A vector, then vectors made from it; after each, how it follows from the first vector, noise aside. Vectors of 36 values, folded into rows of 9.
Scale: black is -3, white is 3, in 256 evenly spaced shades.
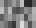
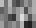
wrapped around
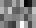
copied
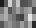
wrapped around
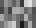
negated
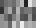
sign-scrambled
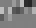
partly zeroed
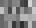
sign-scrambled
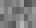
shrunk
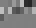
partly zeroed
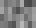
shrunk
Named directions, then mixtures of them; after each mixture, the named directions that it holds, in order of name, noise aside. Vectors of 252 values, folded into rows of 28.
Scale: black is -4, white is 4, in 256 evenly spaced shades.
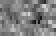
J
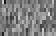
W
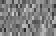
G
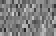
G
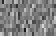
G, W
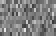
G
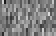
W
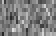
J, W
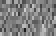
G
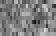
G, J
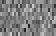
G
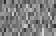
G, W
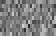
G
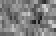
J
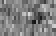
J, W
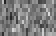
J, W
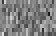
W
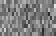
G, W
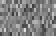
G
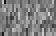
W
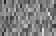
G, W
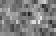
J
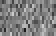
G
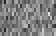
G, W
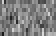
J, W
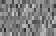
G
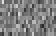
G, W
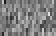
W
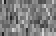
J, W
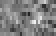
J
